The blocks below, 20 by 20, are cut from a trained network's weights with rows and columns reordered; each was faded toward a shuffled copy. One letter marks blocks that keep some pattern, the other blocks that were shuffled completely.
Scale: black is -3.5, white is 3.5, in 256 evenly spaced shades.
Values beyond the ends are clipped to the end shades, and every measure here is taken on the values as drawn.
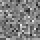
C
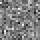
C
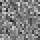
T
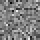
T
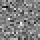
C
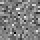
C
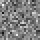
T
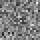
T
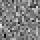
C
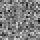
C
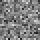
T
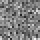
C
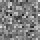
T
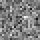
T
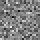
C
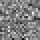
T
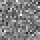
C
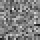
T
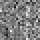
T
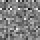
T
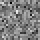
C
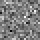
C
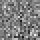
C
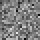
C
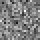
C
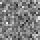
C
